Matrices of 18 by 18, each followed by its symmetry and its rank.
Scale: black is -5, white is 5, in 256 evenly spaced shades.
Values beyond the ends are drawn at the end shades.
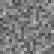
neither, full rank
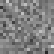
antisymmetric, full rank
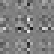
antisymmetric, rank two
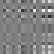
neither, rank one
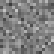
antisymmetric, full rank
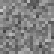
neither, full rank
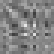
symmetric, rank three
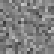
antisymmetric, full rank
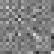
symmetric, rank three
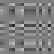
neither, rank one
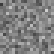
neither, full rank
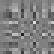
antisymmetric, rank two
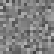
antisymmetric, full rank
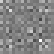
symmetric, rank three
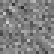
antisymmetric, full rank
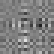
antisymmetric, rank two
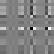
neither, rank one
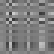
neither, rank one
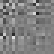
antisymmetric, rank two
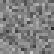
neither, full rank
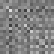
symmetric, rank three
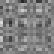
antisymmetric, rank two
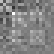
symmetric, rank three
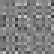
antisymmetric, rank two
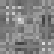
symmetric, rank three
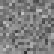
neither, full rank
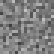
antisymmetric, full rank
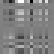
neither, rank one
